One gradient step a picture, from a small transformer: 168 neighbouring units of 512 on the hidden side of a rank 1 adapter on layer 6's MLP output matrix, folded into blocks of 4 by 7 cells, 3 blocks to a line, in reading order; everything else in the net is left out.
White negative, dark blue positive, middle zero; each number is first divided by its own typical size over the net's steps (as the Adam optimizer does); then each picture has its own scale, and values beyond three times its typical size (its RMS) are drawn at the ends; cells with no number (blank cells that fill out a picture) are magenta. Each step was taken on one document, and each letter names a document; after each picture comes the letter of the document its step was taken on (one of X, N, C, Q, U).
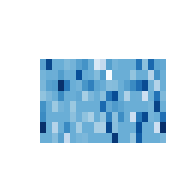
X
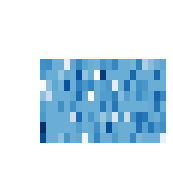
X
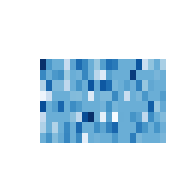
X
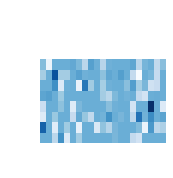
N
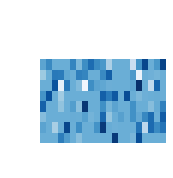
N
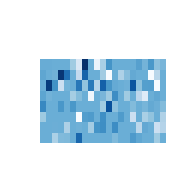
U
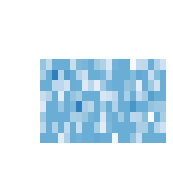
N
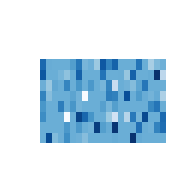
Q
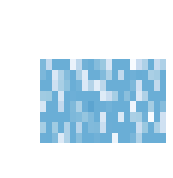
N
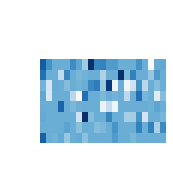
Q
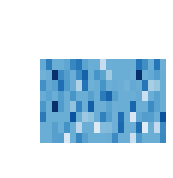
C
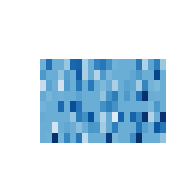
X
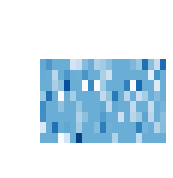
N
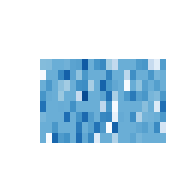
X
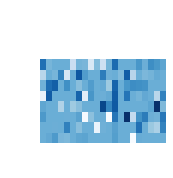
Q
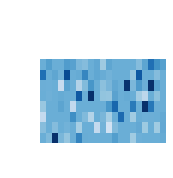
C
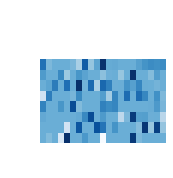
U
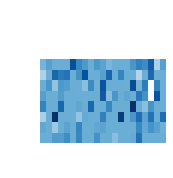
U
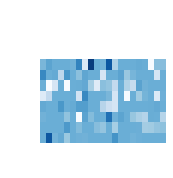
Q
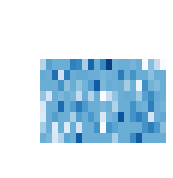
U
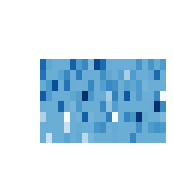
Q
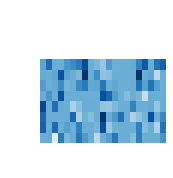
C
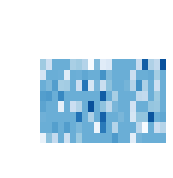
U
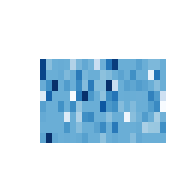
Q
